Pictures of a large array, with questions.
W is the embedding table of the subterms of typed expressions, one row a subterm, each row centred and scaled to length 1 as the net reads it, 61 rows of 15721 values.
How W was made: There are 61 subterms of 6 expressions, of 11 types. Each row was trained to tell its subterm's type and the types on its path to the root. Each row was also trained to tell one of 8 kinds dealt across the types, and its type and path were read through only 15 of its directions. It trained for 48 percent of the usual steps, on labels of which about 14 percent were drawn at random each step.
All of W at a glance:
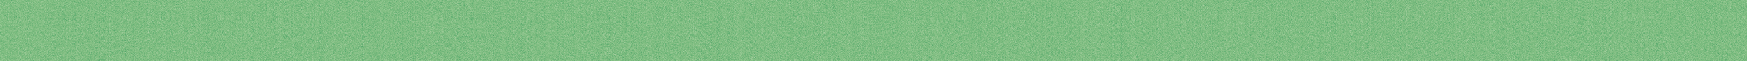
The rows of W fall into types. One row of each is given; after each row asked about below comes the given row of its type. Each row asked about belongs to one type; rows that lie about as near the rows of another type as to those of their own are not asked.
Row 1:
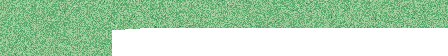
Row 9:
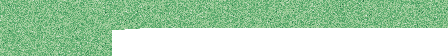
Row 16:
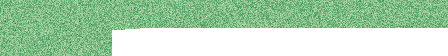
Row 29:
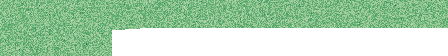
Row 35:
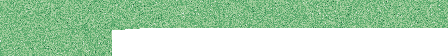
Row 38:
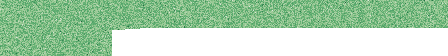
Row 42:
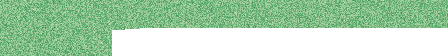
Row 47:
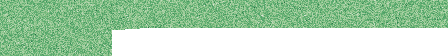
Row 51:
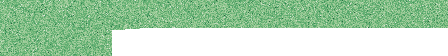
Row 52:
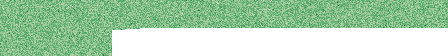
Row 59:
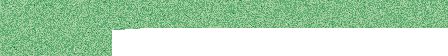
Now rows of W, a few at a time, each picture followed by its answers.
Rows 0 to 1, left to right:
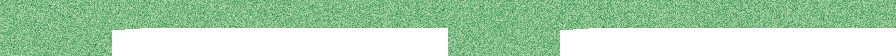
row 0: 16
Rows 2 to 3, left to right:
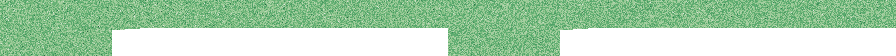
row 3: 59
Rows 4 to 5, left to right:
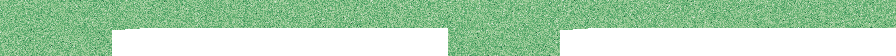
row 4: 35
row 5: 16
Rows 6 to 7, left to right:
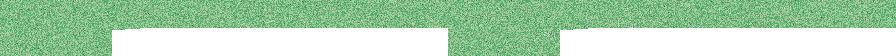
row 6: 1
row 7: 52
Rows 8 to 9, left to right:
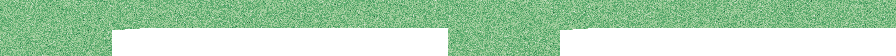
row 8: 52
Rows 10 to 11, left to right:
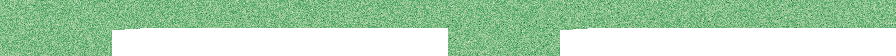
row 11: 52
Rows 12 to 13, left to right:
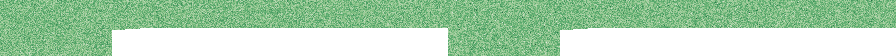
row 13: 51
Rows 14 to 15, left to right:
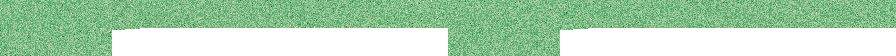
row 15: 29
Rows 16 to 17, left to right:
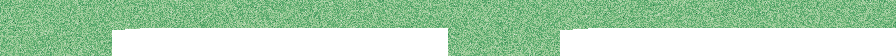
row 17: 59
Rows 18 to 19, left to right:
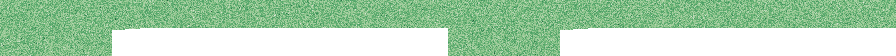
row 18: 29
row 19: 29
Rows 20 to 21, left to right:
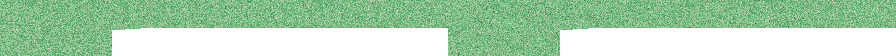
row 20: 38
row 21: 59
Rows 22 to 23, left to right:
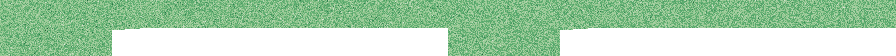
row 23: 9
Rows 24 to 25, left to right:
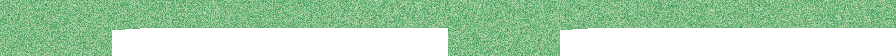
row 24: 1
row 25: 52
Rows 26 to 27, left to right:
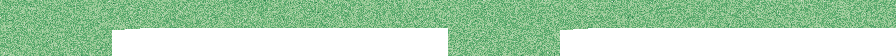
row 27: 47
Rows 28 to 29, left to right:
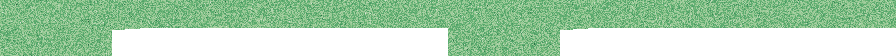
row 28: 59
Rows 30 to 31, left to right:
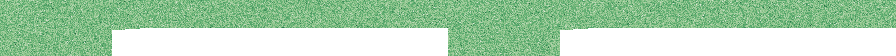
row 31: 38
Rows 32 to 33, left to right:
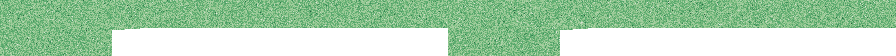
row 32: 9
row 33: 9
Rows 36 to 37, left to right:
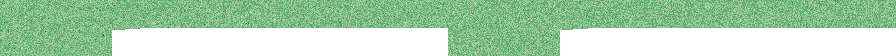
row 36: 29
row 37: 59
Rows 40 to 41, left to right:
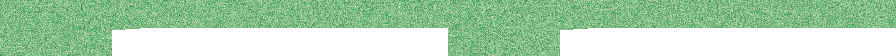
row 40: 51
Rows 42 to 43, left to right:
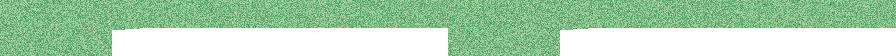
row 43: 1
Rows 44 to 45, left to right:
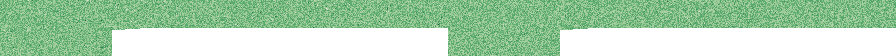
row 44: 1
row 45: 52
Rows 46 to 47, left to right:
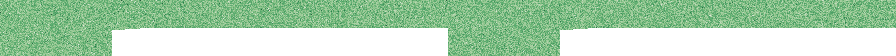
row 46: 1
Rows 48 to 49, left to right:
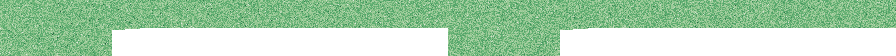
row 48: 47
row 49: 16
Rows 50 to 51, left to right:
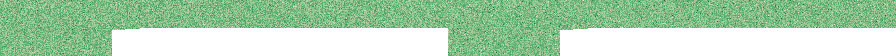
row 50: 35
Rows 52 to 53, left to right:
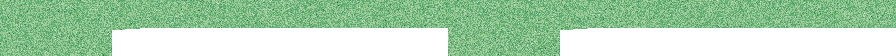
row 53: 52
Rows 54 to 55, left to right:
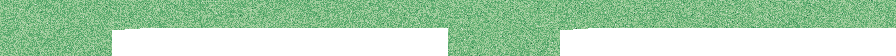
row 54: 59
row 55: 35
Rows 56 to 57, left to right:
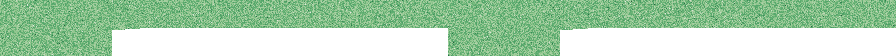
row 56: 38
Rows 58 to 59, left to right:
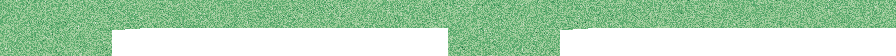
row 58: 1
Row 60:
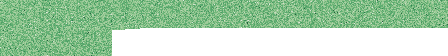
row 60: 38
